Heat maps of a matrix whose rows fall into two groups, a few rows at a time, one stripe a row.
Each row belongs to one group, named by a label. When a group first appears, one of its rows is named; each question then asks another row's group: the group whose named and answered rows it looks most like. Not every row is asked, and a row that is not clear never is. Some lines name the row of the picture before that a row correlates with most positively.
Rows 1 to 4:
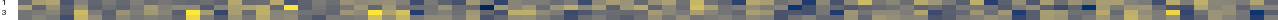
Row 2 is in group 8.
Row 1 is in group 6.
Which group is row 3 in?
6
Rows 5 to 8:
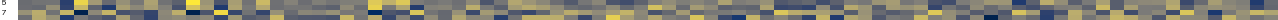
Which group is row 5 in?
6
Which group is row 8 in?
6
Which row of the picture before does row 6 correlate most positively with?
3
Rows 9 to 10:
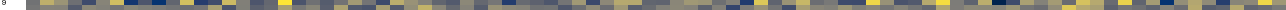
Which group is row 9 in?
6
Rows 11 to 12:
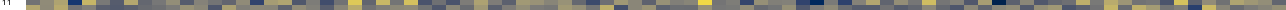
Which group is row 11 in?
6
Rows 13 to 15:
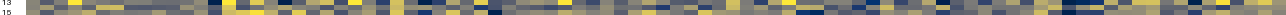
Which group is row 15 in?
8
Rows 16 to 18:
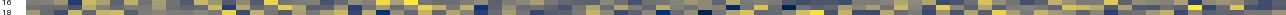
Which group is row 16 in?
6
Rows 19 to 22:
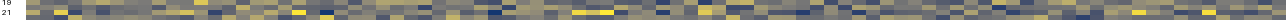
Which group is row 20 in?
6
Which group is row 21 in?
8
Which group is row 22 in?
8
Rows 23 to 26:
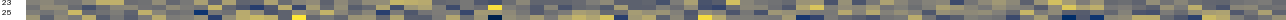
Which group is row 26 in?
8
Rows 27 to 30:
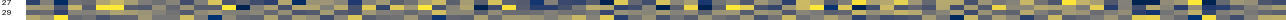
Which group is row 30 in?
8
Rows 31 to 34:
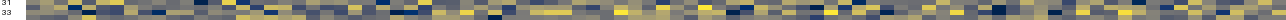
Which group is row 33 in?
6
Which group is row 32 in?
6
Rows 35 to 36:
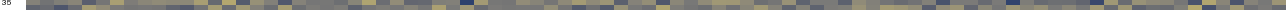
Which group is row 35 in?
8
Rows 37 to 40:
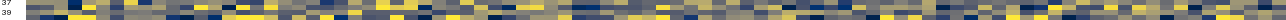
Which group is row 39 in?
8
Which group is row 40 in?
8
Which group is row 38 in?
6
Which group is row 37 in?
6
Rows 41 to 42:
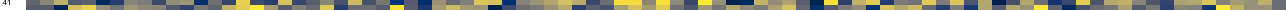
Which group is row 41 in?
6
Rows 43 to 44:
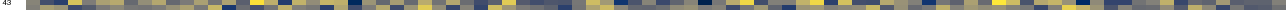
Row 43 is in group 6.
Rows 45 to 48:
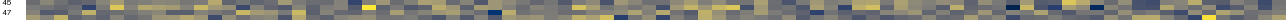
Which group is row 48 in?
8
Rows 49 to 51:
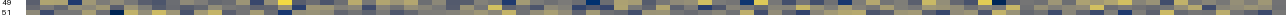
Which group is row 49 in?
6
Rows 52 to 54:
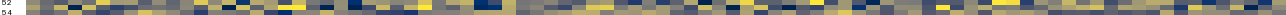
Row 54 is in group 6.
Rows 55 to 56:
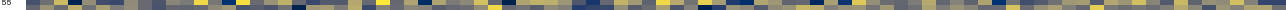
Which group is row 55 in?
6
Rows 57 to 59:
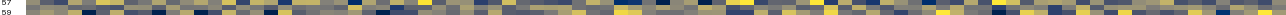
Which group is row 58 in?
6
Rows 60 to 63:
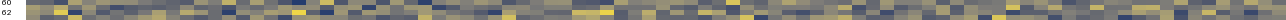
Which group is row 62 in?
8
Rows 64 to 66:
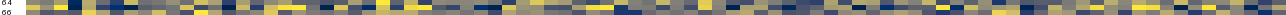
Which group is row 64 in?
6
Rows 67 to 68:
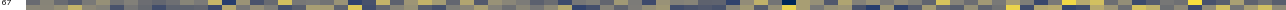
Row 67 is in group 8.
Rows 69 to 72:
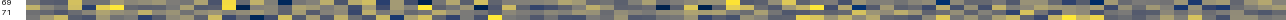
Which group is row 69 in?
8
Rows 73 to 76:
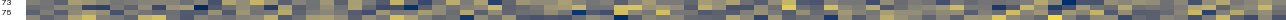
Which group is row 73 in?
8
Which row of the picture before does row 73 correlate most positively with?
69
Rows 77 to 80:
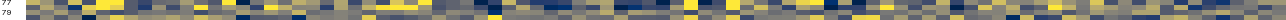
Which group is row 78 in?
6
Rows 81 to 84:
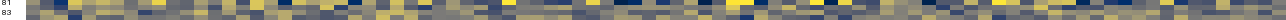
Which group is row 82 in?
8
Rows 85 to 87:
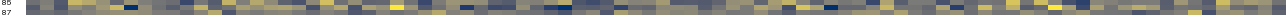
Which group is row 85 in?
8
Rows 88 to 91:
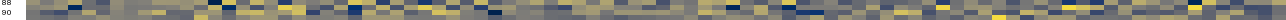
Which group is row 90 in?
8
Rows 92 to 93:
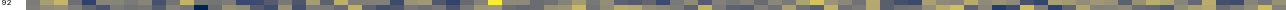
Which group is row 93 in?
6
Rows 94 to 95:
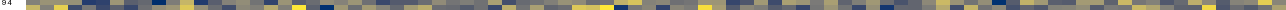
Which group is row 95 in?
8
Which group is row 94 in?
6
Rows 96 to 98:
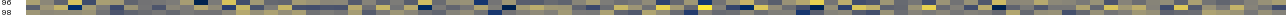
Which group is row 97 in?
6
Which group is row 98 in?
8
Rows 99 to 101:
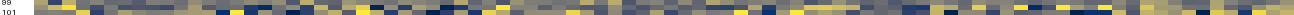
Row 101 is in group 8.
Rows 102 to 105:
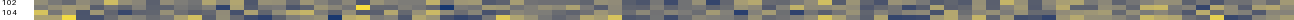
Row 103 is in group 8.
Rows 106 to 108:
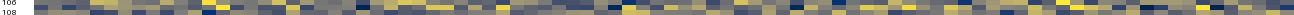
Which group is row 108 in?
6
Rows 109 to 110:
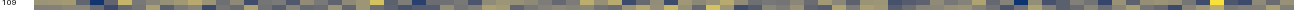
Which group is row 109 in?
8
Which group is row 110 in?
6
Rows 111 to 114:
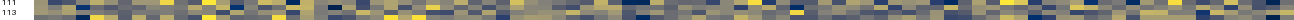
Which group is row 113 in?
8
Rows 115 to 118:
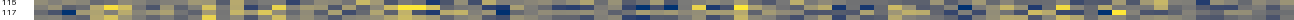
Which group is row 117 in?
8
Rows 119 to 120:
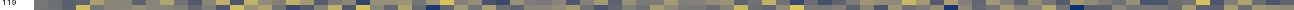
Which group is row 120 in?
8
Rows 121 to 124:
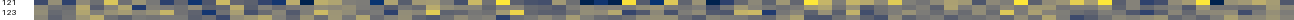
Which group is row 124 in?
8
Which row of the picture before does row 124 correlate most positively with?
120
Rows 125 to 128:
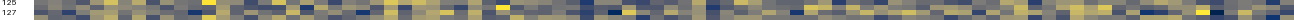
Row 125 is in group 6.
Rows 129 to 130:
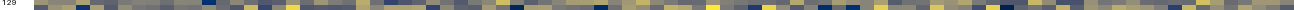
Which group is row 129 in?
6
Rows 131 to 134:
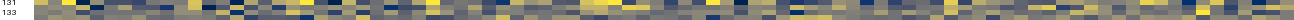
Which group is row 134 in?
8
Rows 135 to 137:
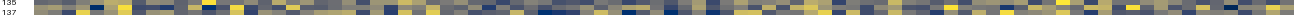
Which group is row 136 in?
6
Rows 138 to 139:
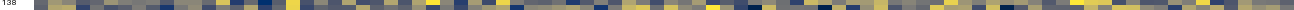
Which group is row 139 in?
6
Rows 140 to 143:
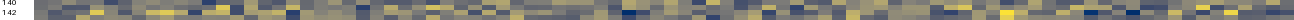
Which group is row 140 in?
6
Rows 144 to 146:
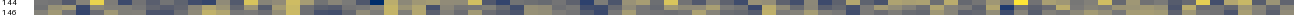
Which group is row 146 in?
6
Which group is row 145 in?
6
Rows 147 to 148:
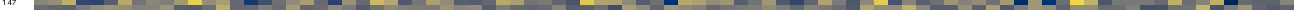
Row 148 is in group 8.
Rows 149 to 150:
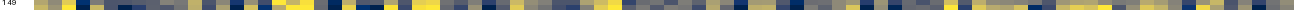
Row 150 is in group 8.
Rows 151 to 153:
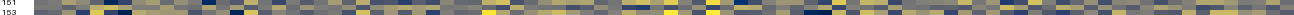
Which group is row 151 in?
6
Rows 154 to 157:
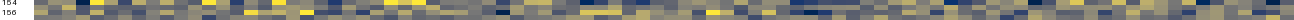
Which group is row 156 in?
8
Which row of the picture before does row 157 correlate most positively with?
151
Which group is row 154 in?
6
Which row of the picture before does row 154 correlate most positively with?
152
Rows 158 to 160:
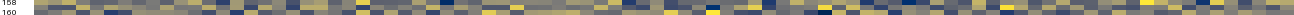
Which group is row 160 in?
6
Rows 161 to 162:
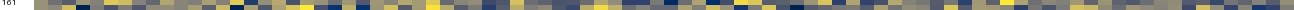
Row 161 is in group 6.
